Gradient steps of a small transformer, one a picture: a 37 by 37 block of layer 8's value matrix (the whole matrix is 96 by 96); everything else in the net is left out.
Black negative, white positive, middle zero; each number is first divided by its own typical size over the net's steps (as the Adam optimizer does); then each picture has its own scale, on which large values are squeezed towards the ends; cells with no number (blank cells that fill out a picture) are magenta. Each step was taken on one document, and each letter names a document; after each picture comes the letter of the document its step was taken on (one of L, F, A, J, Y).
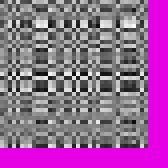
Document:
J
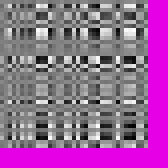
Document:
J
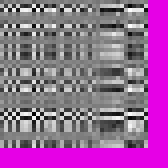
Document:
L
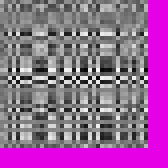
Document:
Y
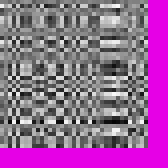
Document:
Y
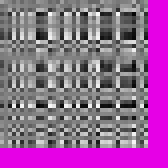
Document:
Y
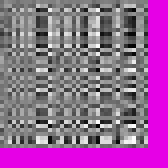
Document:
J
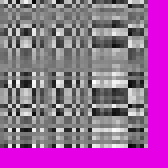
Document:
L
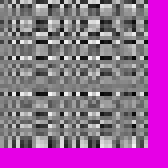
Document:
Y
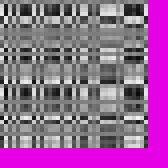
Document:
Y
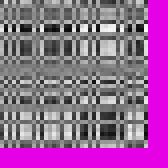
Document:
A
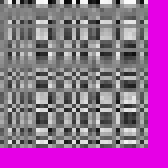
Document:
J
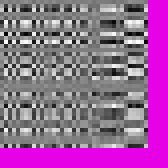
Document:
L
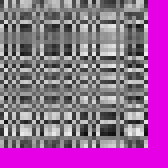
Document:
A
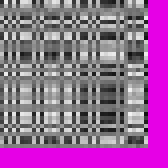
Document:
A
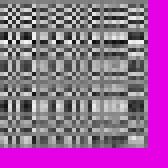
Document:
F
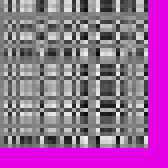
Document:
A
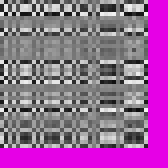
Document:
A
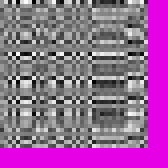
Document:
L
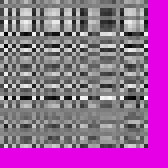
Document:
L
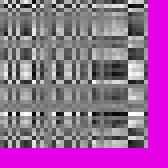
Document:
L
